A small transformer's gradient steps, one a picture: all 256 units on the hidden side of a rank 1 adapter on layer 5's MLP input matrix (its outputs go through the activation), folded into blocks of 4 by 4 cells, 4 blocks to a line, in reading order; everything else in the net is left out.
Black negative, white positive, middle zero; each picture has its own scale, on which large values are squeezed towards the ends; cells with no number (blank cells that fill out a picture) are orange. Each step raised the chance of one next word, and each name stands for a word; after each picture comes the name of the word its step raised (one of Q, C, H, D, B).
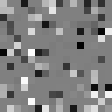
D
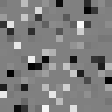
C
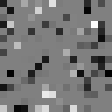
C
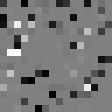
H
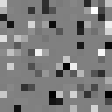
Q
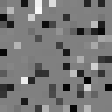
D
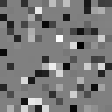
D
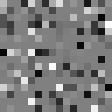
D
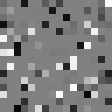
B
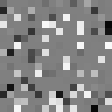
B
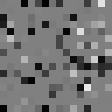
H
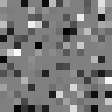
H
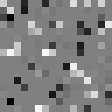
Q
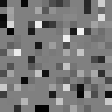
H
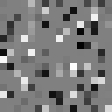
D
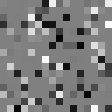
B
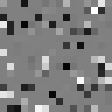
Q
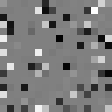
Q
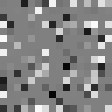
Q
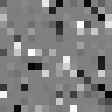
C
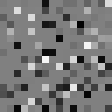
B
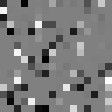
H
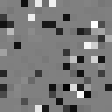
B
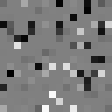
C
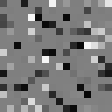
B
